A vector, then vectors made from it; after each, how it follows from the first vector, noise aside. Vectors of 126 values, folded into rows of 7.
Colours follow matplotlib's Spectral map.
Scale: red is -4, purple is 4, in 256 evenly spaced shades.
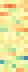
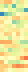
reversed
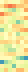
copied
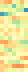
reversed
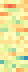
copied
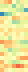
reversed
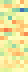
wrapped around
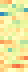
reversed
